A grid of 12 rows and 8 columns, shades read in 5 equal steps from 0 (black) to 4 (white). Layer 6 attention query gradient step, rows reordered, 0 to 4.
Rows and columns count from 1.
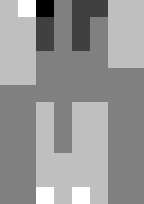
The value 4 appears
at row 1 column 2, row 12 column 3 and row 12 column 5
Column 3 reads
0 1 1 2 2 2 3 3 3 3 3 4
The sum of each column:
29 30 27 27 28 29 28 28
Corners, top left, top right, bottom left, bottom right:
3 3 2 2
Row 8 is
2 2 3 2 3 3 2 2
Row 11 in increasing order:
2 2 2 2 3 3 3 3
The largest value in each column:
3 4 4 3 4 3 3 3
